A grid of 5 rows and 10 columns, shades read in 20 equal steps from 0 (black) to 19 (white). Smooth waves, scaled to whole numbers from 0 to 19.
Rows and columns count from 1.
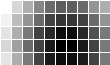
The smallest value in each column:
16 12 8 5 2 0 0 2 5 9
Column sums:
87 68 50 33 20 13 13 20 35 51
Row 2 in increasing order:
4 4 5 5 8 8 11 11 14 18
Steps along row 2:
down down down down down same up up up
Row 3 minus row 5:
0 0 0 0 1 0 0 1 1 0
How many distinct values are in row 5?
6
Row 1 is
19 16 13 10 8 7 7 8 11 13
